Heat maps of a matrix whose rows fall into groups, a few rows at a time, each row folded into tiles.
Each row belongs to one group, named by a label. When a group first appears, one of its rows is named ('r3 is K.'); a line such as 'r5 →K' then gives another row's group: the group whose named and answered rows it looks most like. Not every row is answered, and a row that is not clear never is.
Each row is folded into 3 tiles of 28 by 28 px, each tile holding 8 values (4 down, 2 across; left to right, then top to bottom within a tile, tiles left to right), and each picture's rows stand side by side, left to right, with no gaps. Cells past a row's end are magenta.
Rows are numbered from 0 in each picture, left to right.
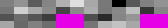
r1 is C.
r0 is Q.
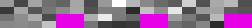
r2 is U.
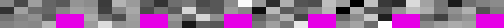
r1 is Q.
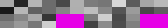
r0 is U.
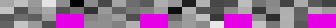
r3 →C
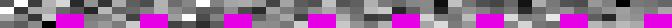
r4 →Q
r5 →Q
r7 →C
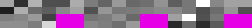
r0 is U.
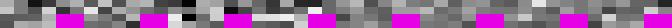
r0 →C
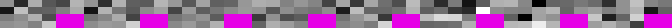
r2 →U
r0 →U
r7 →Q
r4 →U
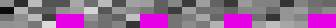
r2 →U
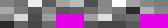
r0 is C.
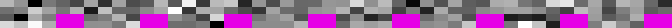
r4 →Q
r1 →U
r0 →C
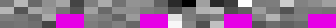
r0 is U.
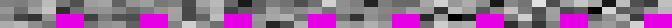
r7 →U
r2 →Q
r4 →C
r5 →Q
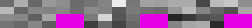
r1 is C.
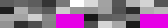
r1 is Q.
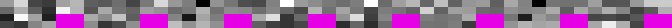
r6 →C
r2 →C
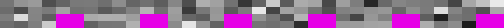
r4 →C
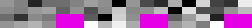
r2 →U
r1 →C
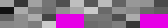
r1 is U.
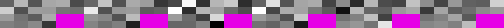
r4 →U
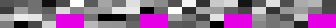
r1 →Q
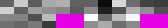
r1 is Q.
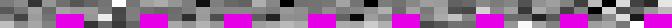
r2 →C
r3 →C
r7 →U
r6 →Q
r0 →C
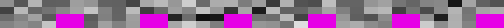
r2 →Q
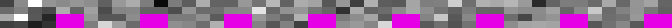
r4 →U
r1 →Q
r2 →U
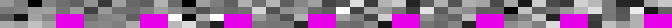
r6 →U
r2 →Q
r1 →U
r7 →C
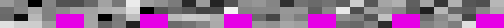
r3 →C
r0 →C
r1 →Q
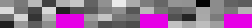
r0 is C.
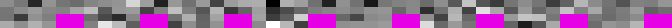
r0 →C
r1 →Q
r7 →C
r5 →C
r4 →C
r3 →Q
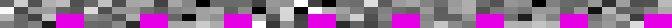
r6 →C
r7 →U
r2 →C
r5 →Q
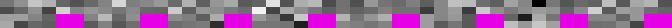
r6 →C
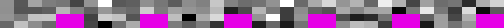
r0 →Q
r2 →Q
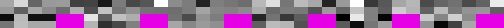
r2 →C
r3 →Q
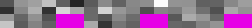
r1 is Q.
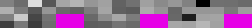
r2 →C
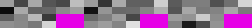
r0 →U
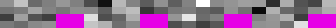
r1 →Q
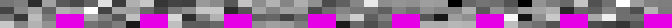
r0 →C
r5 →C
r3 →Q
